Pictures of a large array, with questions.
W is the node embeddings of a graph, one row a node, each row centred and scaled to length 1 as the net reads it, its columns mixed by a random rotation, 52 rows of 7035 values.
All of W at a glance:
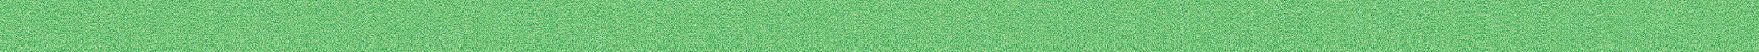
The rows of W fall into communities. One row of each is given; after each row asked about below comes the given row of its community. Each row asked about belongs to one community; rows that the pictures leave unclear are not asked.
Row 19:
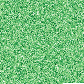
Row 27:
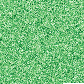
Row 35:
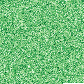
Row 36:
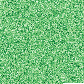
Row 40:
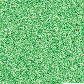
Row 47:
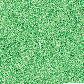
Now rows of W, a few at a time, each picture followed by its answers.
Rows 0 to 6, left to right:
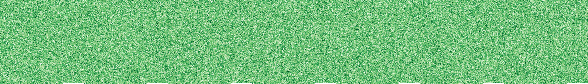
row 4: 40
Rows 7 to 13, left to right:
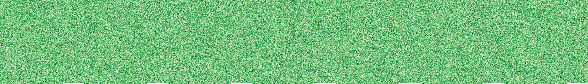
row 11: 19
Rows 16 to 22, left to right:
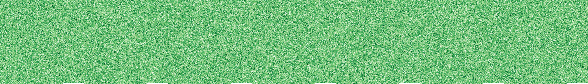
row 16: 19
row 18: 27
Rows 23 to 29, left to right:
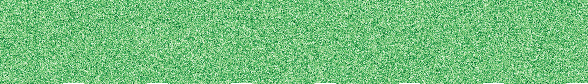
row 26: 19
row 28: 47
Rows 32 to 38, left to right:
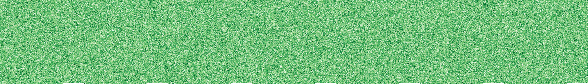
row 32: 19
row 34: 40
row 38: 36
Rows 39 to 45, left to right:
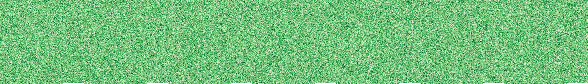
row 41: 40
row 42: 40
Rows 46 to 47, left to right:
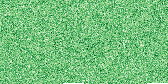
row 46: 35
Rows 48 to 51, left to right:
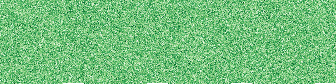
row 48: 47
